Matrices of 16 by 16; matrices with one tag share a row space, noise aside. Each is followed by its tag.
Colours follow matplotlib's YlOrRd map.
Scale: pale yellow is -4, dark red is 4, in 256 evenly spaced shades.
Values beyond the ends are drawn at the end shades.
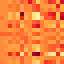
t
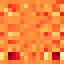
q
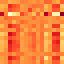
q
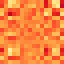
q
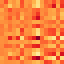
t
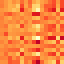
t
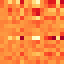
t
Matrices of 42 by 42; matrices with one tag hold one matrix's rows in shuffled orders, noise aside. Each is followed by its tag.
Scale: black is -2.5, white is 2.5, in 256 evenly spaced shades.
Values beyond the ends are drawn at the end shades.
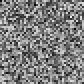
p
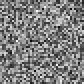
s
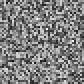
s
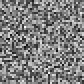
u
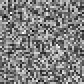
s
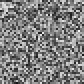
p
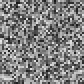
p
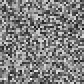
s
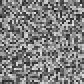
u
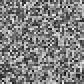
u
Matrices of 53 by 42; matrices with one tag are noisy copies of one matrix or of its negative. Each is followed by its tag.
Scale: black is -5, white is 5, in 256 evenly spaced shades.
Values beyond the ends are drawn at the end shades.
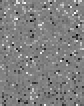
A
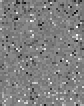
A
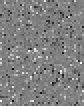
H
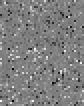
H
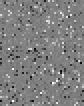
H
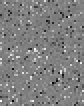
H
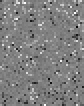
A
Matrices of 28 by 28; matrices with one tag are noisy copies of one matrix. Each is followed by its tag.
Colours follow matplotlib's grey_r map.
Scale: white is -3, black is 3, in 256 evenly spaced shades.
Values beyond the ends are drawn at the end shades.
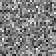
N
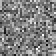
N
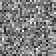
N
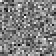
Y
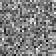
N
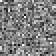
Y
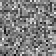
N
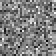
N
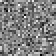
Y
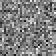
N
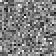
Y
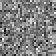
N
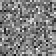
N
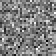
N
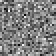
Y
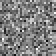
N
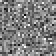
Y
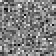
Y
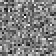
Y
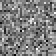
N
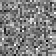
N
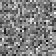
N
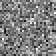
N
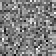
N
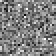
Y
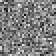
Y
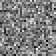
N
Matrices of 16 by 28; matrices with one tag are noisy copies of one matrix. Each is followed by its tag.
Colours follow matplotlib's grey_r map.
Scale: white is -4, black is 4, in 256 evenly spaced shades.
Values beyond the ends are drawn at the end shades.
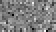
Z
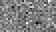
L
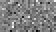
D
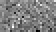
D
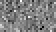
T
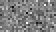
L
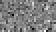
Z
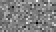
L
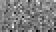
D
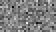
L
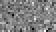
Z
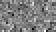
Z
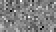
T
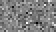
L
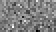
D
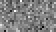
T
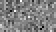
T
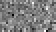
Z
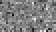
Z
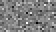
L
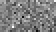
D
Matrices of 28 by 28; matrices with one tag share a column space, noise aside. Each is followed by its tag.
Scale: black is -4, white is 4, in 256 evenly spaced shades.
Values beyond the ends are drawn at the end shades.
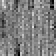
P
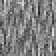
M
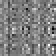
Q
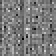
Q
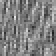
M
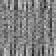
P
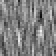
M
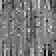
P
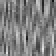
M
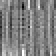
P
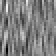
M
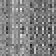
Q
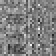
Q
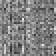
Q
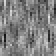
M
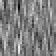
M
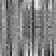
P
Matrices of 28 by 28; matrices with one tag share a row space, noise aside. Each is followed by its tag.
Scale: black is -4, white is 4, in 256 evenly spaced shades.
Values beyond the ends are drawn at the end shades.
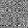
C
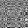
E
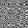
E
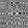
C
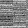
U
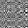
E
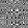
C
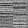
U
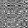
E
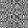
C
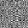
C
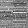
U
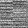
U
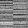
U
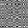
C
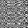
E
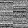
U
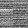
U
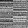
U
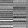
U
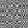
C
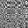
E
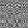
C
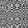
C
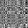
E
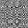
C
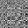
E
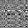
E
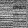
U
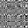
E
